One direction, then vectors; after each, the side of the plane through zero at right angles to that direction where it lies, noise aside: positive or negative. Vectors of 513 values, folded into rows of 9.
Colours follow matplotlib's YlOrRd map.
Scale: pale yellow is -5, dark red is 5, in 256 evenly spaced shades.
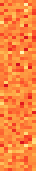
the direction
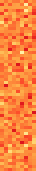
positive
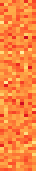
positive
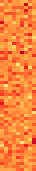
negative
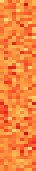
negative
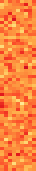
negative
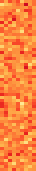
negative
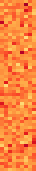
negative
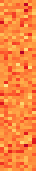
negative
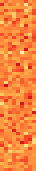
positive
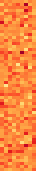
negative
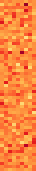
negative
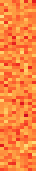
positive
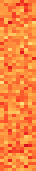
negative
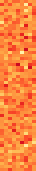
positive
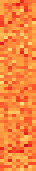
negative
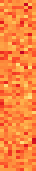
negative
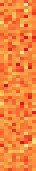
positive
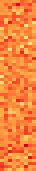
negative
